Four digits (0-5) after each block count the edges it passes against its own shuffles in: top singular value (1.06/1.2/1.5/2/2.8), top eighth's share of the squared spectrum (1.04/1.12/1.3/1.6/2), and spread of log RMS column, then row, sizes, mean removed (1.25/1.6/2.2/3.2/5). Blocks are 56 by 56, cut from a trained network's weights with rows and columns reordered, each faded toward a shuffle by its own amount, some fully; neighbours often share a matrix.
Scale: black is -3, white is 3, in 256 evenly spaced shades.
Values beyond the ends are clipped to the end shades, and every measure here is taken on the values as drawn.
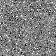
0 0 0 0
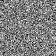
2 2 0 0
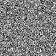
1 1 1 0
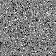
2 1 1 0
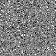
3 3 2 1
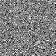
3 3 0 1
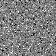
0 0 0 0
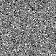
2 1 0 0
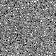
1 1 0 0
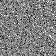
1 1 0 0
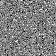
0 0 0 0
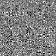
3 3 2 2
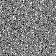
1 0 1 0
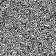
1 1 0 0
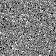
1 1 0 0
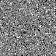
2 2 0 1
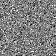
2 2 0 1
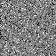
0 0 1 0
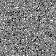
1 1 0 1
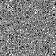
3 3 1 1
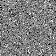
0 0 0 0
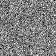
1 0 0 0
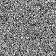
2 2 0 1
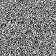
2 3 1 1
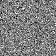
1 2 0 0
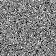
0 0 0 0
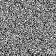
1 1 0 0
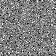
0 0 0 0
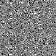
3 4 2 2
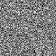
3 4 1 1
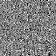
2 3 1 1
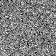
1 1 0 0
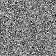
1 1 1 0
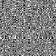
4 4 2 2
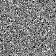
1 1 0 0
